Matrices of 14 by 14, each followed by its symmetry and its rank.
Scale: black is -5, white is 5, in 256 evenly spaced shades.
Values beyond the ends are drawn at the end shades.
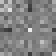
symmetric, rank three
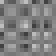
symmetric, rank one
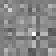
symmetric, rank three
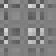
symmetric, rank one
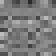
neither, rank two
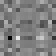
neither, rank two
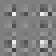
symmetric, rank one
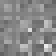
symmetric, rank three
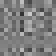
neither, rank two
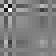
symmetric, rank one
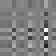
neither, rank one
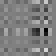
neither, rank one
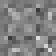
symmetric, rank three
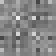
symmetric, rank three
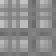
symmetric, rank one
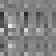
neither, rank two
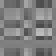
neither, rank one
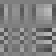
neither, rank one
